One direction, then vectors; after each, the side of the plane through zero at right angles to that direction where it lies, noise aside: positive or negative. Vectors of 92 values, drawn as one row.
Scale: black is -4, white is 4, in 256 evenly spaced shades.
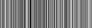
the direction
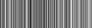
positive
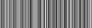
positive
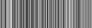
negative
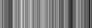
negative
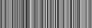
negative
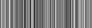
positive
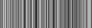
positive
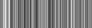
positive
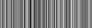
positive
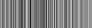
positive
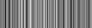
negative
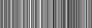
negative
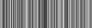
positive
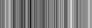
positive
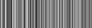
positive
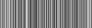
positive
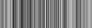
positive
